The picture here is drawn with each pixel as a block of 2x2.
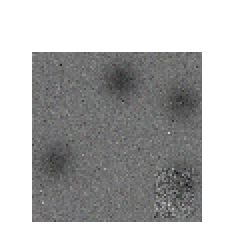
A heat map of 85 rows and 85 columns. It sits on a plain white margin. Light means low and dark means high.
Values change most from cell to cell in the bottom right. An odd patch, rougher than its surroundings, sits in the bottom right. No single row or column stands out from its neighbours. There are four bumps.
